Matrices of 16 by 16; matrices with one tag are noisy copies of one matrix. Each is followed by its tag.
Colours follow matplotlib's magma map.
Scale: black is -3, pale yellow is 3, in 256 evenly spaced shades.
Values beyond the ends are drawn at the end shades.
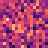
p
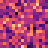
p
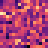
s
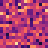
s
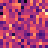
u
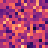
p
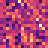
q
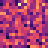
s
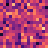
q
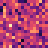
u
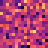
s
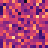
u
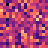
q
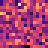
s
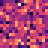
s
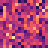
u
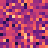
q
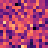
p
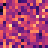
u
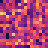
s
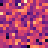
s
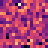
s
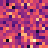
q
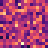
s
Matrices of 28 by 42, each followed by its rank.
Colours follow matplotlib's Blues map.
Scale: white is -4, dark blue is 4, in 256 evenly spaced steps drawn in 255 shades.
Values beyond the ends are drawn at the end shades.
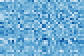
five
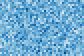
full rank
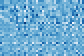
five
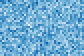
full rank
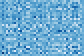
five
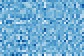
five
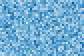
full rank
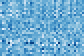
five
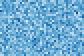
full rank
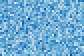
full rank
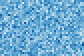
full rank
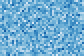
full rank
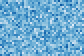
full rank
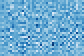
five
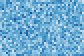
full rank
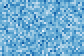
full rank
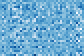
five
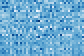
five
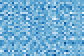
five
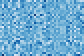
five
